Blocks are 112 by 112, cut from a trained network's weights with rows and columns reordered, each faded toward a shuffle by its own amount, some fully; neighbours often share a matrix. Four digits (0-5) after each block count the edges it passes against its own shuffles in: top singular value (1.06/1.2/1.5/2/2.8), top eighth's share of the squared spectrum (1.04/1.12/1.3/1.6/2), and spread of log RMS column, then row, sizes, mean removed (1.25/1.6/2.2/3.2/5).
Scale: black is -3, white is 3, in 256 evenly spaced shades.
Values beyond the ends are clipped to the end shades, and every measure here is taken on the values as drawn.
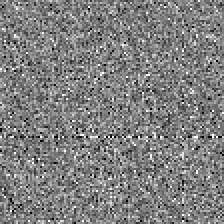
3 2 2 1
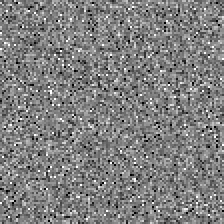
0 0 0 0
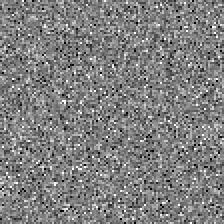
0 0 0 0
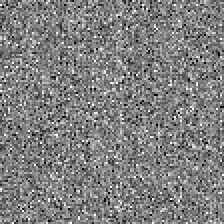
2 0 0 0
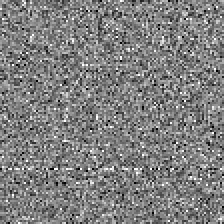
3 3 1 2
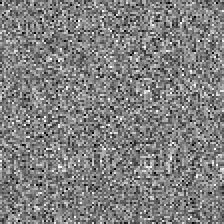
3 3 1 2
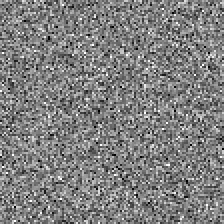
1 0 0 0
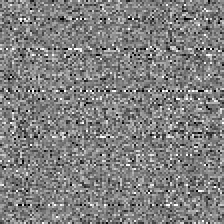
3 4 1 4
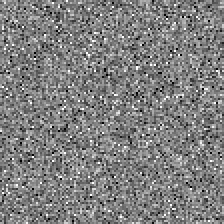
0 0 0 0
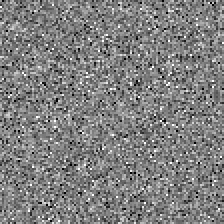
0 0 0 0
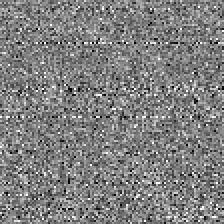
3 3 1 3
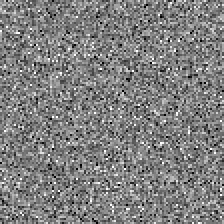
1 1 0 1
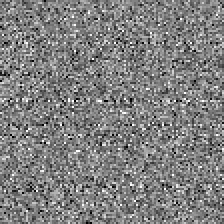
2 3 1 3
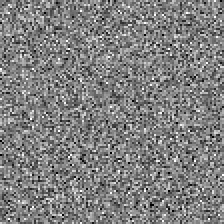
2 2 0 0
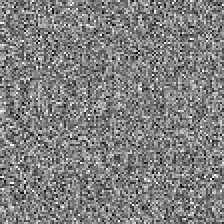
4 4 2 1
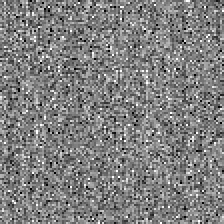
2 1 0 1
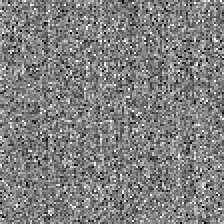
2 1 0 1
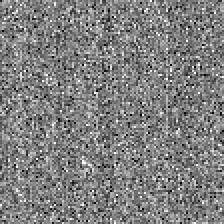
2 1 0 0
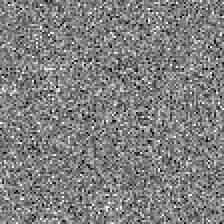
2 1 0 0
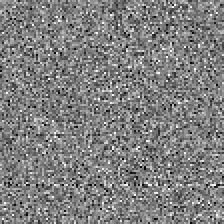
2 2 0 1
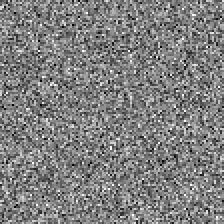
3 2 0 0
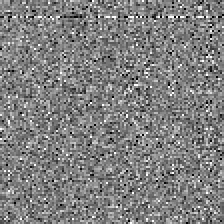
3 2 2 1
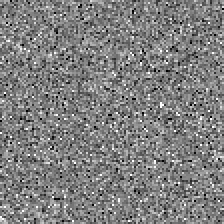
1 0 0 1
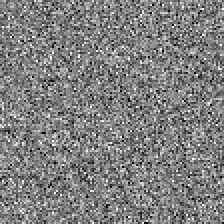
2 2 0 0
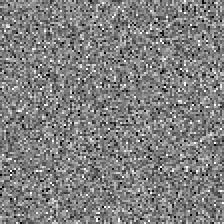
1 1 0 1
